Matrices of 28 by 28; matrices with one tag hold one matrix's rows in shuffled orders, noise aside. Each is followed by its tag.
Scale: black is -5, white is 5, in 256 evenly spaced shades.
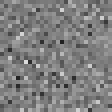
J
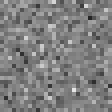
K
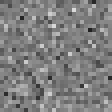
K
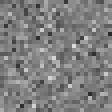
K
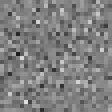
J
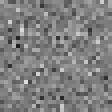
J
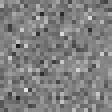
J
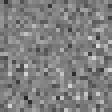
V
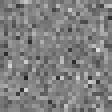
V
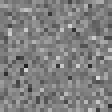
V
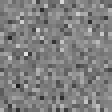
J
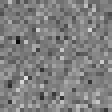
J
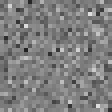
V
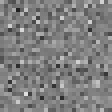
J
